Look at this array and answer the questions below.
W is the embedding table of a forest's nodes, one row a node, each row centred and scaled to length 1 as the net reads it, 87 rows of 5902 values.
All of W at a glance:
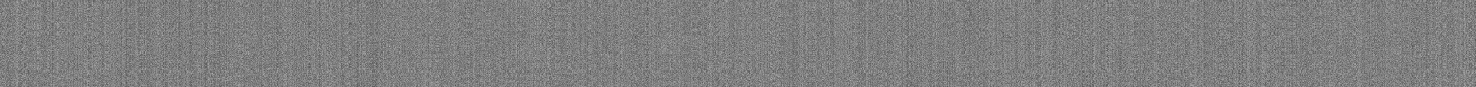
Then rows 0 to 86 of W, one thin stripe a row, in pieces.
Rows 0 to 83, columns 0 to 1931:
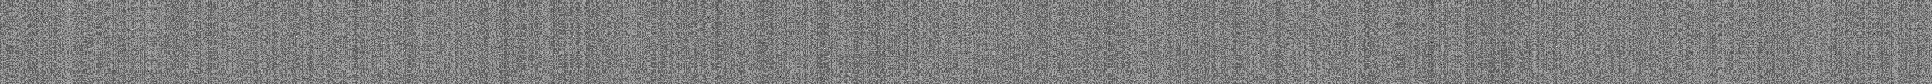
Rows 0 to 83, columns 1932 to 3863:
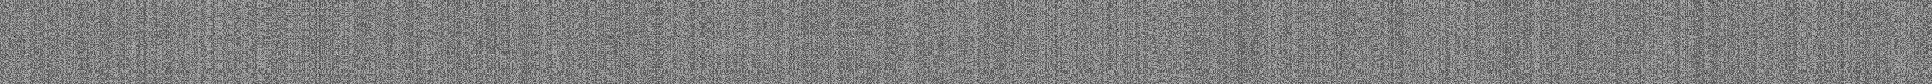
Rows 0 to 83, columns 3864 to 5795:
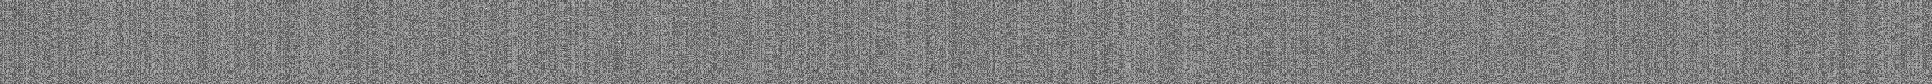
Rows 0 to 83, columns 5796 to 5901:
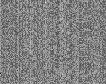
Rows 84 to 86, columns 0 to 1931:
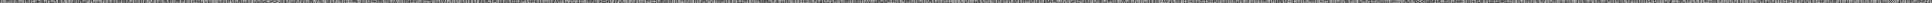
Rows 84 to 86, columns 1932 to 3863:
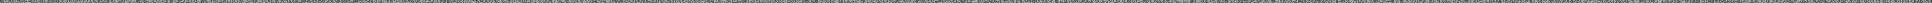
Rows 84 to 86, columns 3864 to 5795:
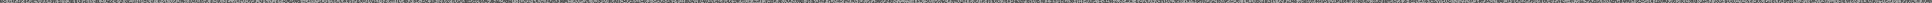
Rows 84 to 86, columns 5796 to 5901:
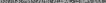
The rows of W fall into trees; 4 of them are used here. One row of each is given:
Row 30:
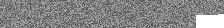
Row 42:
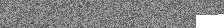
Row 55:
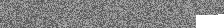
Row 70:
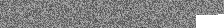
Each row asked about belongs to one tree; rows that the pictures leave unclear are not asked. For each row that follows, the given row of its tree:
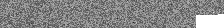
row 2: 55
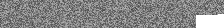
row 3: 55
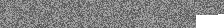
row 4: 42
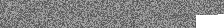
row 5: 42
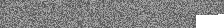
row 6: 42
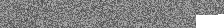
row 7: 55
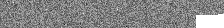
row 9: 30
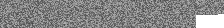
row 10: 55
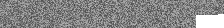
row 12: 55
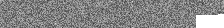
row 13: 70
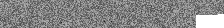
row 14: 55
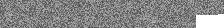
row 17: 42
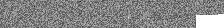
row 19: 42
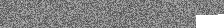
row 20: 30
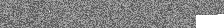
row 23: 55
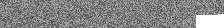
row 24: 55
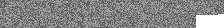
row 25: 42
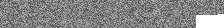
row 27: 55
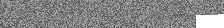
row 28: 42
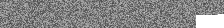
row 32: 55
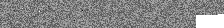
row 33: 55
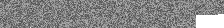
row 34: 55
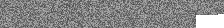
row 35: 42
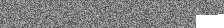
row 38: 30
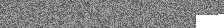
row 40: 42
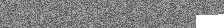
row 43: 30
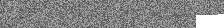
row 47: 42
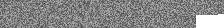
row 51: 42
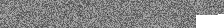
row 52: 42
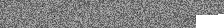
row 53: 42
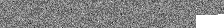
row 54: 70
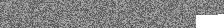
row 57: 55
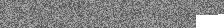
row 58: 42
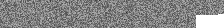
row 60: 30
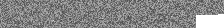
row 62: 70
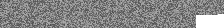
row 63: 55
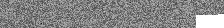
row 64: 55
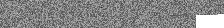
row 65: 42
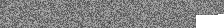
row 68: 42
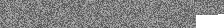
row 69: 42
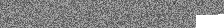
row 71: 70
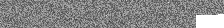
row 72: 70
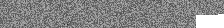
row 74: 30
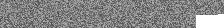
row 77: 55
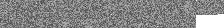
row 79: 55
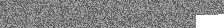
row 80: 70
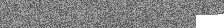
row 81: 30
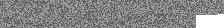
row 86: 70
